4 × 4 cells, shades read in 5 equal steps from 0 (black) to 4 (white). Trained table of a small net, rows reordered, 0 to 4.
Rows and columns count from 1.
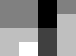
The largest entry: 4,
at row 4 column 2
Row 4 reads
3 4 1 3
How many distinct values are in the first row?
2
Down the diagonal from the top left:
2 2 1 3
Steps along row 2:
same down up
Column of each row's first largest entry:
1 4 1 2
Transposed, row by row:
2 2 3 3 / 2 2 3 4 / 0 0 1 1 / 2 3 3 3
